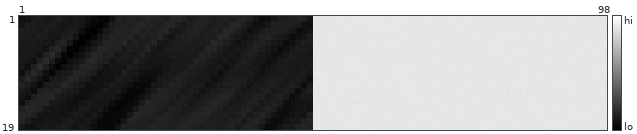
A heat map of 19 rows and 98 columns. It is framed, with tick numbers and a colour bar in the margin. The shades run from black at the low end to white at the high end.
The table splits into one row of 2 panels. Panel 1,1: very low, slanting up to the right, faint in contrast. Panel 1,2: very high, flat.
